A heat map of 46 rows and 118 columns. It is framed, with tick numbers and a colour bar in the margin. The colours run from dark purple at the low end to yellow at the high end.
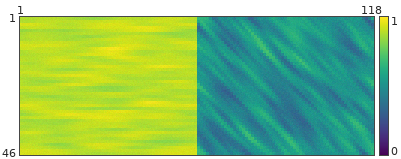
It is made of 1 by 2 panels. Panel 1,1: very high, streaked across, faint in contrast. Panel 1,2: middling, slanting down to the right.
